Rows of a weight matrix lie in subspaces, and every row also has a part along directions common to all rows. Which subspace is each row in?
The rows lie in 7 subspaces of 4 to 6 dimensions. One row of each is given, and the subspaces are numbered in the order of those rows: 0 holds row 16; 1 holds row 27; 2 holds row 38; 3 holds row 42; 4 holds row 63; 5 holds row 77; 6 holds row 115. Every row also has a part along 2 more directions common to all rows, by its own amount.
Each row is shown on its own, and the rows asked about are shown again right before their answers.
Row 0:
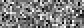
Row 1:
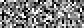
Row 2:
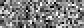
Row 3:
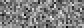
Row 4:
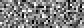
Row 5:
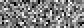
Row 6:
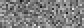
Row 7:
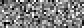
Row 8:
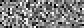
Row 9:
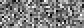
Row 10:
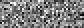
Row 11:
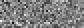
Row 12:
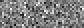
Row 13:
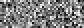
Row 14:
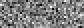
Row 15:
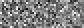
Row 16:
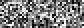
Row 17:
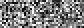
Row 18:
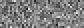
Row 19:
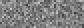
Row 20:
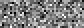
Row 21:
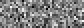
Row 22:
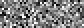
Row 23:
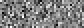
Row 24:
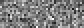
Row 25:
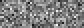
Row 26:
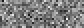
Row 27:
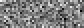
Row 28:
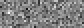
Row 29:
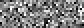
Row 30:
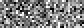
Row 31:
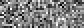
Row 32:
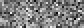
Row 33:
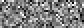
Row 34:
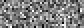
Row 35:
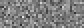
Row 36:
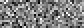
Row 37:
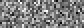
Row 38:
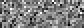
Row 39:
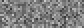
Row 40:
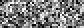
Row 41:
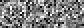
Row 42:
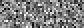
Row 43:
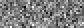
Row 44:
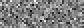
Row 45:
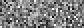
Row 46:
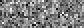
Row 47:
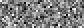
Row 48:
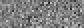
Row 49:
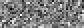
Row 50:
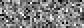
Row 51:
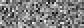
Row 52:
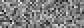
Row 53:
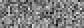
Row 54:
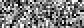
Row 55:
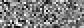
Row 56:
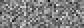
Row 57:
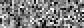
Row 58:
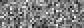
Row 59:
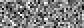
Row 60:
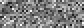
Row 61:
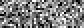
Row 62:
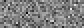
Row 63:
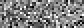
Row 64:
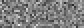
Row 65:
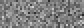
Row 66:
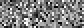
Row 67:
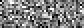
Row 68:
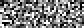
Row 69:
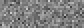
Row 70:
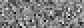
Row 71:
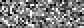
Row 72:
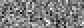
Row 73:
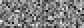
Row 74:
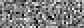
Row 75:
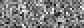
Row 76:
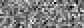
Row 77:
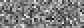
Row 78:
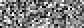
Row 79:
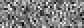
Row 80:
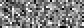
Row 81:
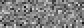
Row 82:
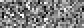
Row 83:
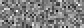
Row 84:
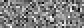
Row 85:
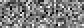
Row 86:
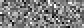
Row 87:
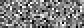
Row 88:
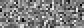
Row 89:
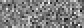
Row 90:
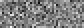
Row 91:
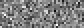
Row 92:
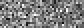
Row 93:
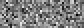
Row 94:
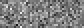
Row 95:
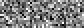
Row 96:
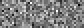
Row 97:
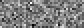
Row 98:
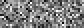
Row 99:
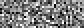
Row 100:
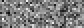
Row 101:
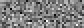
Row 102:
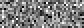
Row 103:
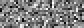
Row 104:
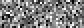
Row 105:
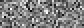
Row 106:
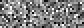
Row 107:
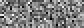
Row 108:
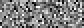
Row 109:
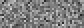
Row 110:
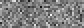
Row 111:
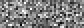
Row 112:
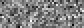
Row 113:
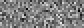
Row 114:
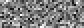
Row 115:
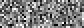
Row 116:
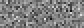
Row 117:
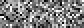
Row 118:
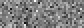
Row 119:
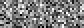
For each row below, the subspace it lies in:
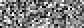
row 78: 1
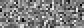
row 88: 6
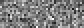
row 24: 6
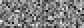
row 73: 3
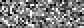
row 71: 5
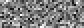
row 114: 2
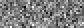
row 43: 4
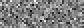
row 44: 5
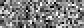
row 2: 5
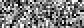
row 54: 2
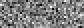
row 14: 5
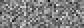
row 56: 2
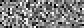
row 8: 5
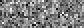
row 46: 0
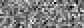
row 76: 2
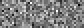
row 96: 3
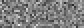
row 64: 3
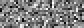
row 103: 6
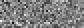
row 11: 3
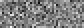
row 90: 5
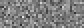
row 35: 0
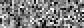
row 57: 2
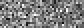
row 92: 0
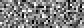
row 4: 6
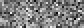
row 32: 5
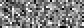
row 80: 2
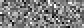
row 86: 2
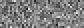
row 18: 2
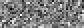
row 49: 2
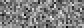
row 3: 1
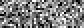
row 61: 0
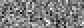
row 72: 4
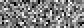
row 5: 4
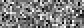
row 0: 2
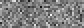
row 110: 1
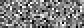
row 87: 3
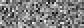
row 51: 5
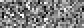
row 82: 2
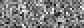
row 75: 4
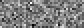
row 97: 5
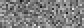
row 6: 1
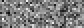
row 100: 5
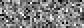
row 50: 1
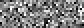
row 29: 6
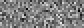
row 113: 6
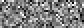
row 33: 6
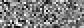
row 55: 3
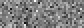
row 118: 5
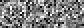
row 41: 1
